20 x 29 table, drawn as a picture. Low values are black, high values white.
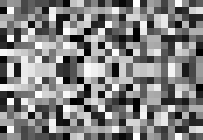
There is no overall slope. No single row or column stands out from its neighbours. No seam splits the table. It is mirror symmetric from top to bottom.
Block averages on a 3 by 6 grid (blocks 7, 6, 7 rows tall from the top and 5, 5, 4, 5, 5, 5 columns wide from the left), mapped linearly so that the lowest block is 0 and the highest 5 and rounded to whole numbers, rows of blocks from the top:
112020
533331
112020
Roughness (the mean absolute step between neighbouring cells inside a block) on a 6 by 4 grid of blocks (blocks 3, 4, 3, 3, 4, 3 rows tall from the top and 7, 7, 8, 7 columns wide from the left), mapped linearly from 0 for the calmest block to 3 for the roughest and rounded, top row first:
0 2 2 2 | 2 3 2 2 | 2 2 3 1 | 2 2 3 1 | 2 3 2 2 | 0 2 2 2
